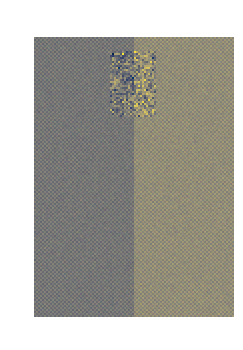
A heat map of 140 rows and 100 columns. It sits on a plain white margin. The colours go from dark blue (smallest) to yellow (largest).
Values change most from cell to cell in the top middle. A vertical seam about 50% of the way across splits the table, and the right part is higher. An odd patch, rougher than its surroundings, sits in the top middle.
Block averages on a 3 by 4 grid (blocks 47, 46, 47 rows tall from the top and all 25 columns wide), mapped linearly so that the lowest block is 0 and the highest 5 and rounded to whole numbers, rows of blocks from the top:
0055 | 0055 | 0055
